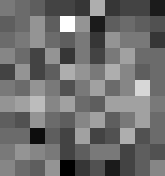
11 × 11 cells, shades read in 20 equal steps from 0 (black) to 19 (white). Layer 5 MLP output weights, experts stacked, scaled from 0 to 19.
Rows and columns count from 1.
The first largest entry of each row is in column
7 5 3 9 5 10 3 7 9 2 4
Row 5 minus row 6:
-4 3 -6 -2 7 2 -3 5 0 -9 0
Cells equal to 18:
0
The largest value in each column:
11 12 14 11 19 12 13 13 13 16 10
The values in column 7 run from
2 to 13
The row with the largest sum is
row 7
